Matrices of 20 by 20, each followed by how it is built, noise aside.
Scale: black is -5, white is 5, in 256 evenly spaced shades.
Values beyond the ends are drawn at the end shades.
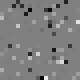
sparse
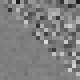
upper triangular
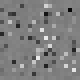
sparse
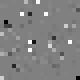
sparse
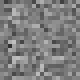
low rank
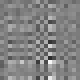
low rank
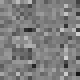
low rank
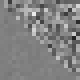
upper triangular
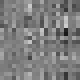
low rank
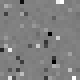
sparse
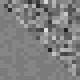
upper triangular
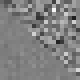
upper triangular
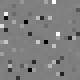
sparse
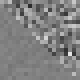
upper triangular
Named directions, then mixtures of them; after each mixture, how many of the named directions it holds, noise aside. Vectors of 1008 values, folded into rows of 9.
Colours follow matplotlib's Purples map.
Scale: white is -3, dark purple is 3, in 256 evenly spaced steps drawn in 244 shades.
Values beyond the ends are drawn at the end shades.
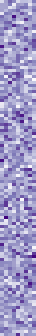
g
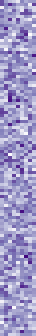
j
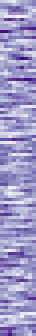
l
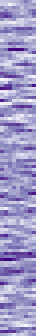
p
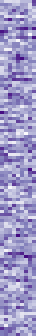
three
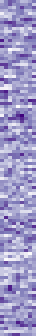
three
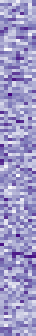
three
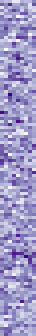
three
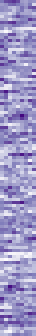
three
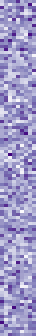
one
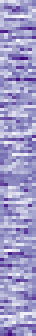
one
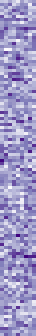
three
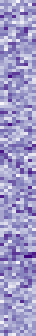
three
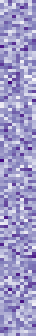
one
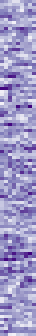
two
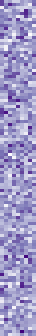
one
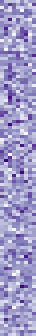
one
